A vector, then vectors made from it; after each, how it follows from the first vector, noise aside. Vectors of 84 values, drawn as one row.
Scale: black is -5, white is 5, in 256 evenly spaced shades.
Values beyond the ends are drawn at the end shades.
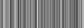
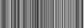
sign-scrambled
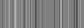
partly zeroed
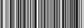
scaled up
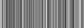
reversed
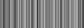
negated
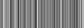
copied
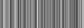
copied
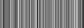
negated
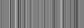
partly zeroed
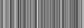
copied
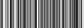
scaled up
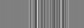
partly zeroed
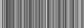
reversed
